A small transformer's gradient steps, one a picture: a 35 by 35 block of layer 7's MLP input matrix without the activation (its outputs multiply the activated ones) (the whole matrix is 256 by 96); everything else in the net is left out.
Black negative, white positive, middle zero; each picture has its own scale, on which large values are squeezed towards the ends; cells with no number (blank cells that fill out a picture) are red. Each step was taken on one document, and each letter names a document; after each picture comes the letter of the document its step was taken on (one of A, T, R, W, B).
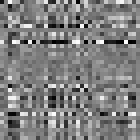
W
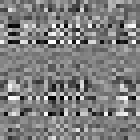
W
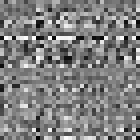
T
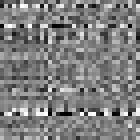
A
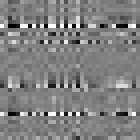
W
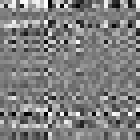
A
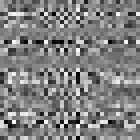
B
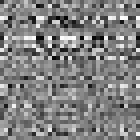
T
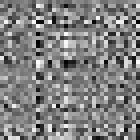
T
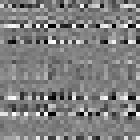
A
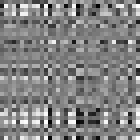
A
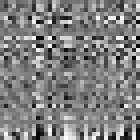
T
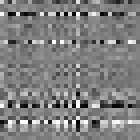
B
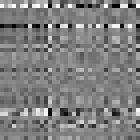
A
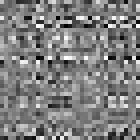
T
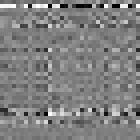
A
